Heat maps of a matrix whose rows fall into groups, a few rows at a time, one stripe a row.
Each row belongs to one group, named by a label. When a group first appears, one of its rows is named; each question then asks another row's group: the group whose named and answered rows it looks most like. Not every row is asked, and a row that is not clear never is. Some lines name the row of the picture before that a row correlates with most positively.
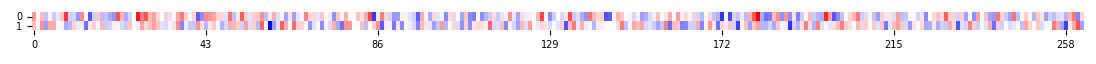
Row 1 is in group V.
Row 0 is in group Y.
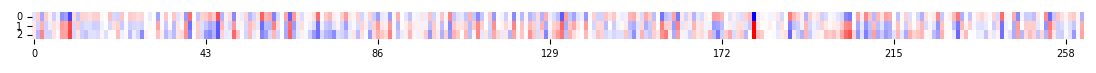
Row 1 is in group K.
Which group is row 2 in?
K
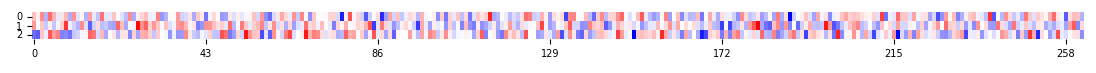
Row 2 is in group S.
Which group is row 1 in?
Y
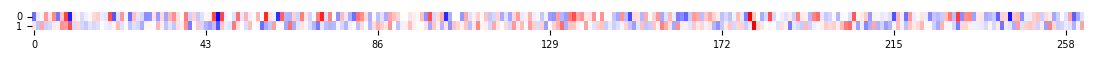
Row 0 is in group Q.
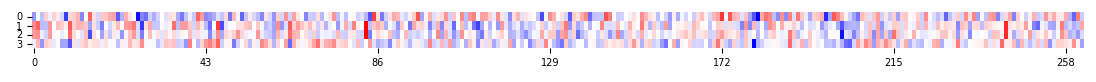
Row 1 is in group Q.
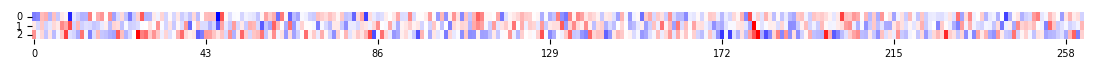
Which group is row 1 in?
K
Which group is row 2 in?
Y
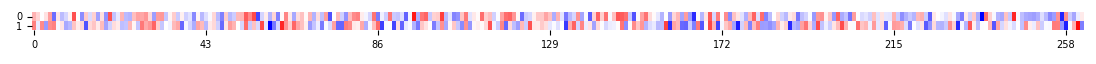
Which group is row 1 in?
V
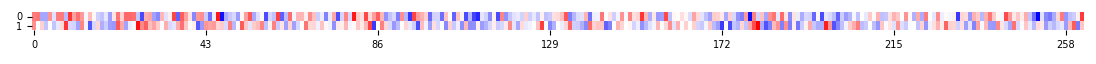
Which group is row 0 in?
Q
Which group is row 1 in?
Y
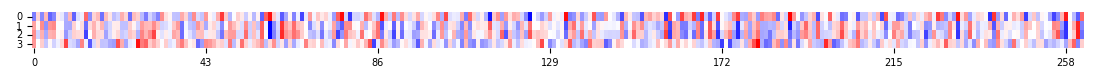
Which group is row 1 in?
V
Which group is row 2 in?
V
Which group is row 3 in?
Y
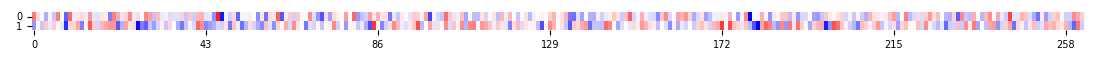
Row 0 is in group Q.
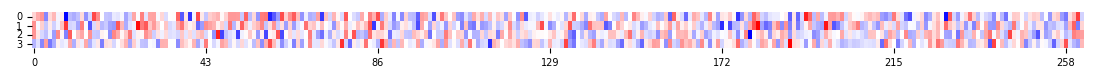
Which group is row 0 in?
V
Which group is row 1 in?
Y
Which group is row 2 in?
Q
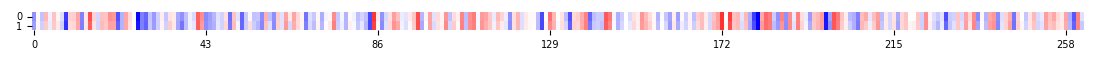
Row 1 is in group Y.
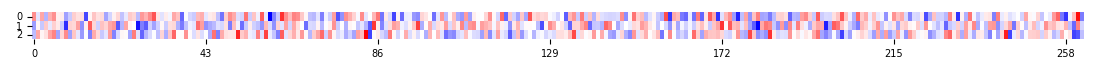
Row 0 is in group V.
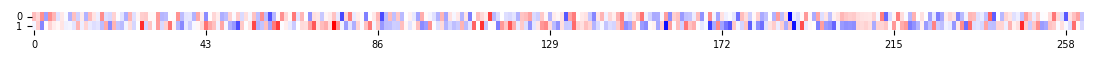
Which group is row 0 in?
V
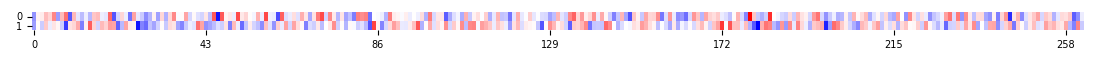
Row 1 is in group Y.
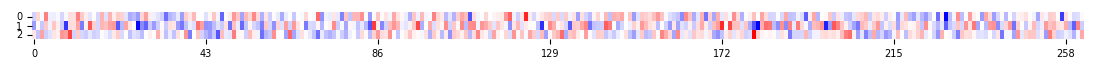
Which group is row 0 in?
S
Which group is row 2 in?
K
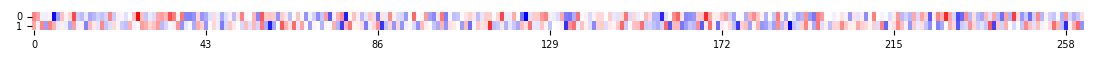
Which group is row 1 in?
V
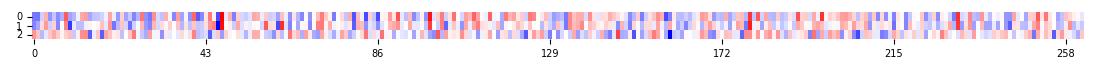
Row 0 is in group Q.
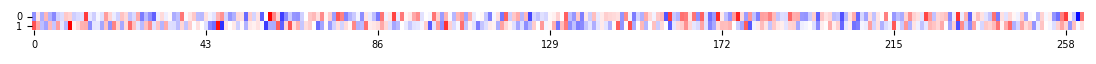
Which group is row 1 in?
Q
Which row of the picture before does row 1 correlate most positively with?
2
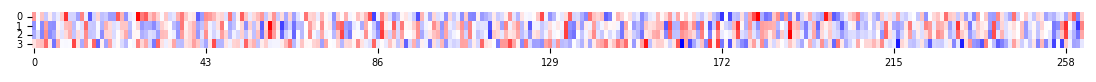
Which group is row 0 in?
Y
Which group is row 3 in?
S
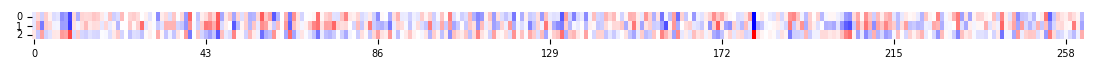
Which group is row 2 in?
K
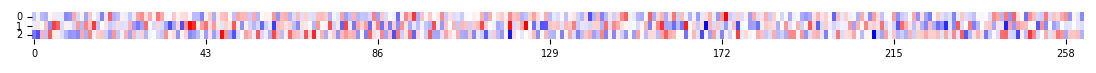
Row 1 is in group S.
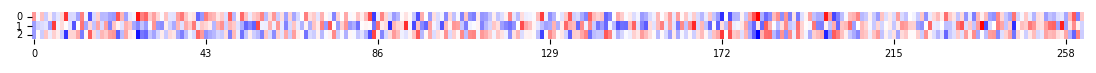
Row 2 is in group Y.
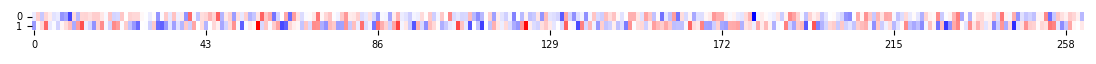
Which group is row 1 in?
S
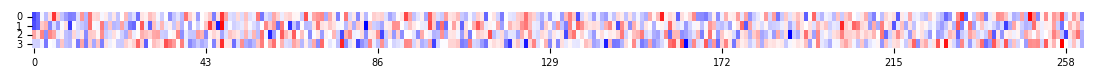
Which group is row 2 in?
V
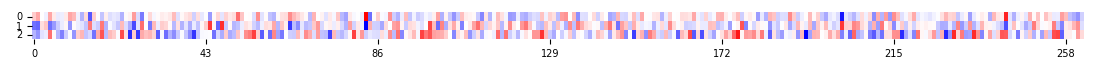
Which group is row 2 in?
S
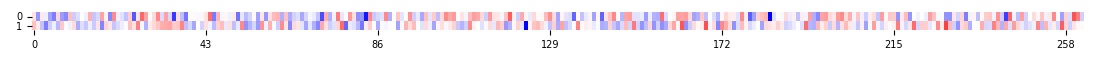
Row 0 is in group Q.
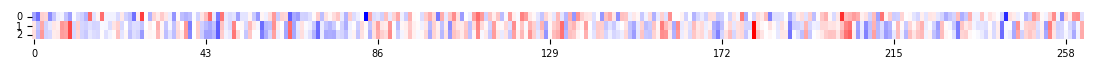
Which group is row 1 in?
K
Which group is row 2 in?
K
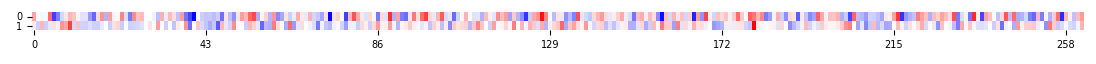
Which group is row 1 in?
K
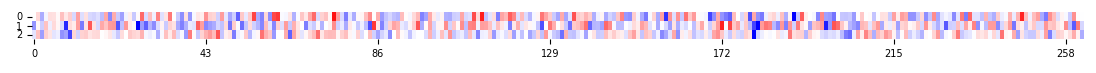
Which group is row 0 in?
K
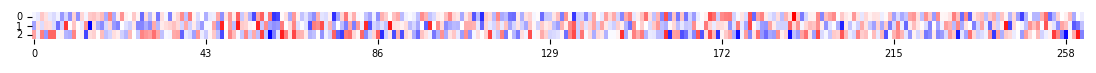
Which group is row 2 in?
V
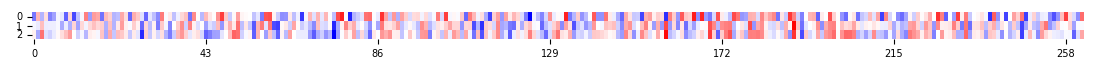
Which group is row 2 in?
K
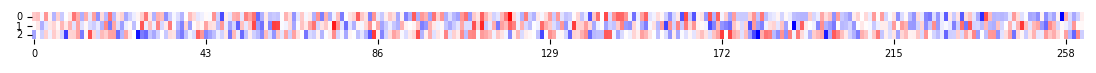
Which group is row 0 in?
S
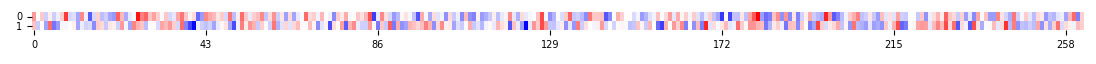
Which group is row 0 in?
Y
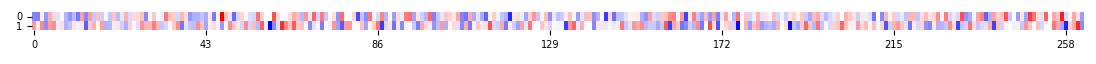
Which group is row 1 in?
V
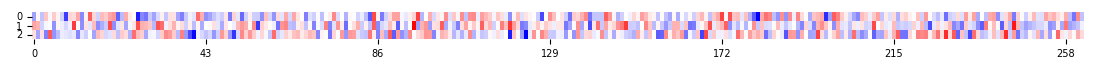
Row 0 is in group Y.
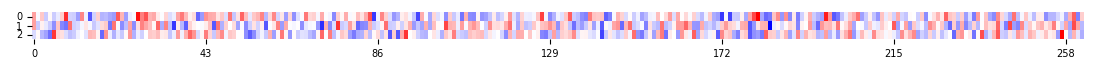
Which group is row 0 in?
Y
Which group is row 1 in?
Q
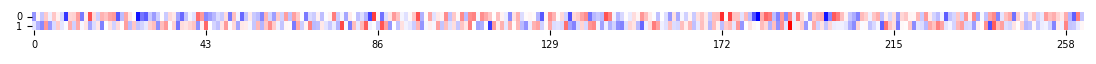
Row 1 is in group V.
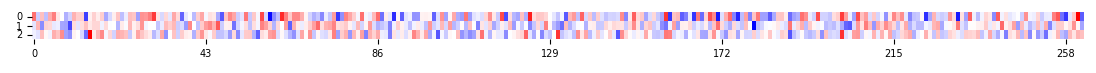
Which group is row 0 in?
V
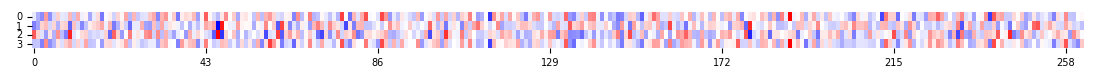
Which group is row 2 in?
Q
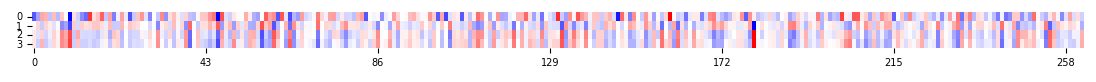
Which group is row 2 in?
K
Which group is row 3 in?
K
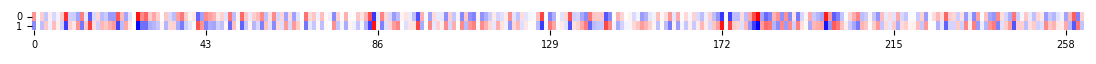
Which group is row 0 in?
Y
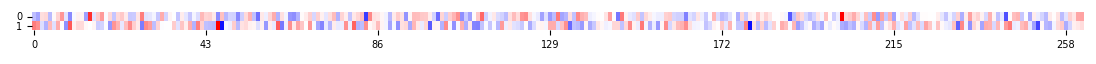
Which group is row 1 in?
Q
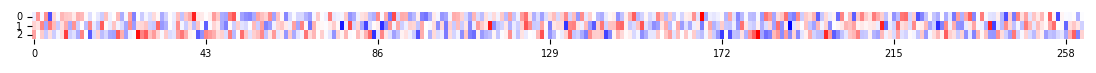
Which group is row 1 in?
V
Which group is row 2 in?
Y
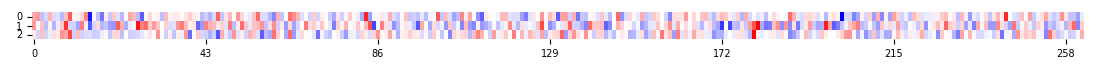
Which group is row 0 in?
Q
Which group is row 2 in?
K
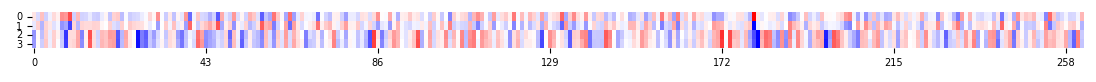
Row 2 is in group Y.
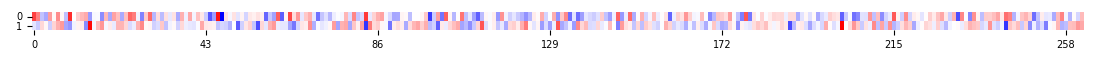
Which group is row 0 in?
Q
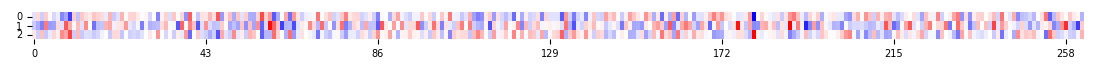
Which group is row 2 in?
K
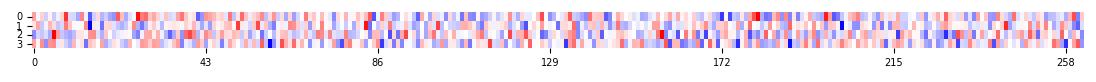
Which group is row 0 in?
Y
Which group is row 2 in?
S
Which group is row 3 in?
V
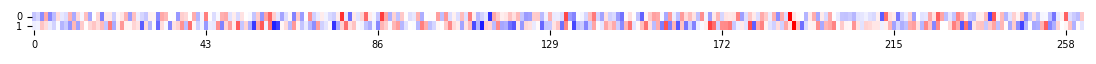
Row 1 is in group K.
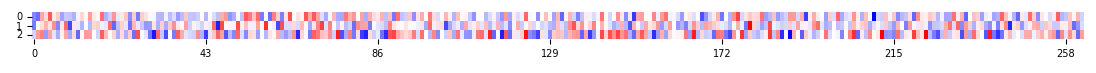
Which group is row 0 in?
S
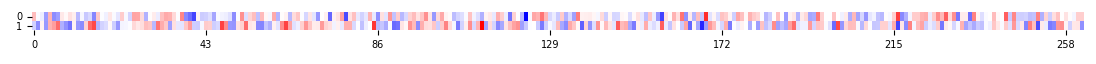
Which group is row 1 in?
S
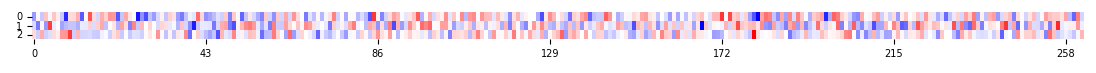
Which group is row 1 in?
S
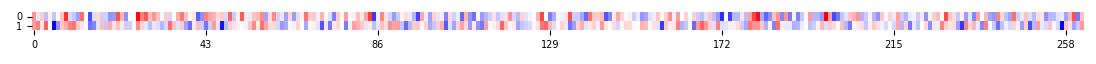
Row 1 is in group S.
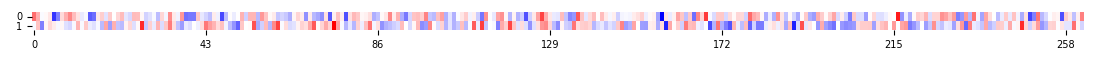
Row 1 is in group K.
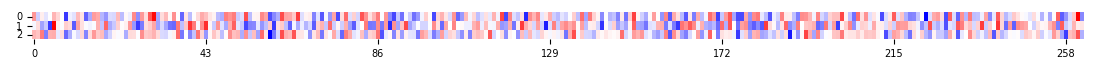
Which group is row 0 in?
V
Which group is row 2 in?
V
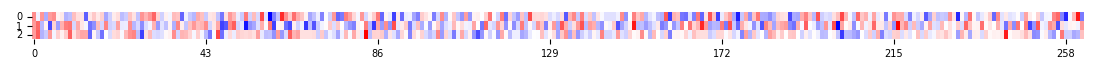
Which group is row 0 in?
V
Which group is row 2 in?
Q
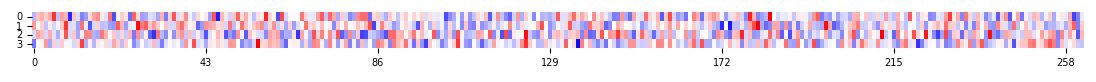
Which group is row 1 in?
Y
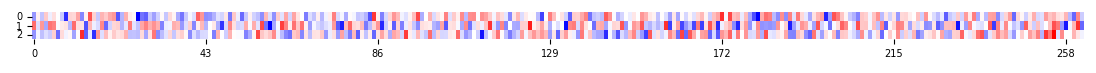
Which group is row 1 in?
V
